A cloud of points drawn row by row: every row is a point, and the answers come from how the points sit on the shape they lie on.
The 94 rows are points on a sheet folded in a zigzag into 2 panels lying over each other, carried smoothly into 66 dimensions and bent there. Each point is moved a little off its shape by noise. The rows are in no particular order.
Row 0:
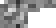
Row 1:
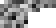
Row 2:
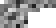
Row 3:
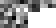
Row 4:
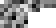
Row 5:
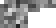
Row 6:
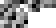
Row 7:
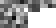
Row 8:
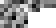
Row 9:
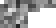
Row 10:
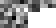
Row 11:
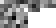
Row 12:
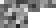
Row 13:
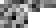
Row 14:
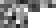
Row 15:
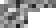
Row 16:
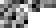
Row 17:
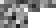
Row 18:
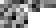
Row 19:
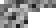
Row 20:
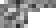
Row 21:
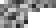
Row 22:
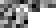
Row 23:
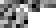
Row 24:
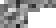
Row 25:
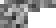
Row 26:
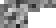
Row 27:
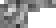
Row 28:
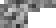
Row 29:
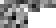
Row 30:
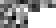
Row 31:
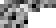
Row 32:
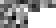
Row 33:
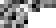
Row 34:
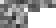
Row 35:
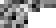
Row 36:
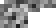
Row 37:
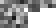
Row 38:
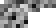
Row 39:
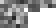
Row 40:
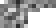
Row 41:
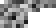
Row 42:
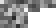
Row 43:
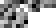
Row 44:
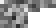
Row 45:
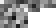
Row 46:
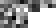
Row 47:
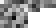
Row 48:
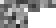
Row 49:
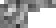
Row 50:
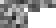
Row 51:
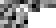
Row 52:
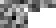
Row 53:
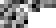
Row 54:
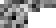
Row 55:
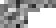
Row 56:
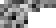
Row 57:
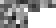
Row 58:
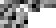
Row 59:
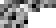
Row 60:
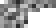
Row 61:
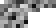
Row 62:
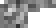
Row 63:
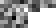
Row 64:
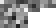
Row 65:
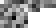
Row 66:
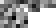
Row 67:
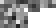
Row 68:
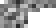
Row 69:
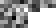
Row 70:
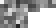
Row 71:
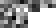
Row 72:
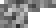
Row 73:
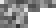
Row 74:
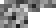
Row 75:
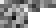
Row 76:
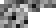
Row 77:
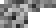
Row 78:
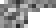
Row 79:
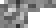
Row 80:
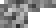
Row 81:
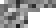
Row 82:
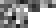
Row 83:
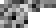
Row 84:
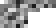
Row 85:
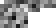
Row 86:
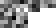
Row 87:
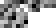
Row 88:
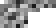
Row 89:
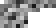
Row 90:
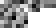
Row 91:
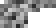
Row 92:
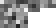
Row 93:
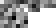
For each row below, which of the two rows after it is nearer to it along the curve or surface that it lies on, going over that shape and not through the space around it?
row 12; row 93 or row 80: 93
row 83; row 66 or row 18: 18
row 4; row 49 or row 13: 13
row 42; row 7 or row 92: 7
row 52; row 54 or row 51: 54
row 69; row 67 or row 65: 65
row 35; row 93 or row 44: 44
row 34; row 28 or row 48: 28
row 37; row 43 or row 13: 13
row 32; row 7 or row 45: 45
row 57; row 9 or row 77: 9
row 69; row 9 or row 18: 18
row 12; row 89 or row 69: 89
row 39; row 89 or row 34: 34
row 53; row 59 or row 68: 59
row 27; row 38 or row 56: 56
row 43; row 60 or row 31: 31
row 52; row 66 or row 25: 25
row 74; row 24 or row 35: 24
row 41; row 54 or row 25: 54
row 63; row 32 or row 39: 39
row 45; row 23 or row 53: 23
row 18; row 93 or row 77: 77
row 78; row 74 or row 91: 91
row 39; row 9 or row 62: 62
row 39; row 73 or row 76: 73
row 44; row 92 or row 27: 27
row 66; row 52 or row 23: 23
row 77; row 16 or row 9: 16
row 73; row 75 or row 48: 75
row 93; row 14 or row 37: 14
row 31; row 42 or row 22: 22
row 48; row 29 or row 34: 29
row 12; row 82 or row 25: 82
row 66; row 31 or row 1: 31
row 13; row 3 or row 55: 3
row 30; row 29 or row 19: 29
